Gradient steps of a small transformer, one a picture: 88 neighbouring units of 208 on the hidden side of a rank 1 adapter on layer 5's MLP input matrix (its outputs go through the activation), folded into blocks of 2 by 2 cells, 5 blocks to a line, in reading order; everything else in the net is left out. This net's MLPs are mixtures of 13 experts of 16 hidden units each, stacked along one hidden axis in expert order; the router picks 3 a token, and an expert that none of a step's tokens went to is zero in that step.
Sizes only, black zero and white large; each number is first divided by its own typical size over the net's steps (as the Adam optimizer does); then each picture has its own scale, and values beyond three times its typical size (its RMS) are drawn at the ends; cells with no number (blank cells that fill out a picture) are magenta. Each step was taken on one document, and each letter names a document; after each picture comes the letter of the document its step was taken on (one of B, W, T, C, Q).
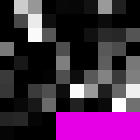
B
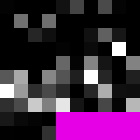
B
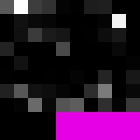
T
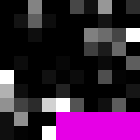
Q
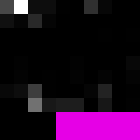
T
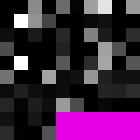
Q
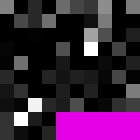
Q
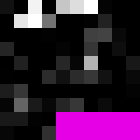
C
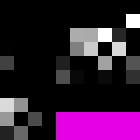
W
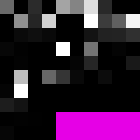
C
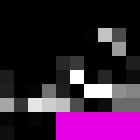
B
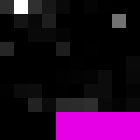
T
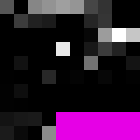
C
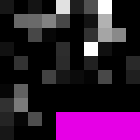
C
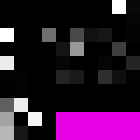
W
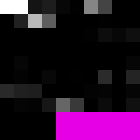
T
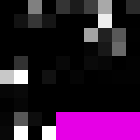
Q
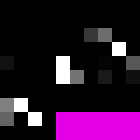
W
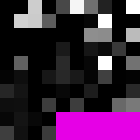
Q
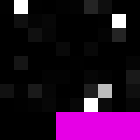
T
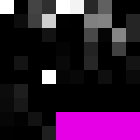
C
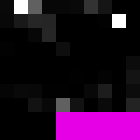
T
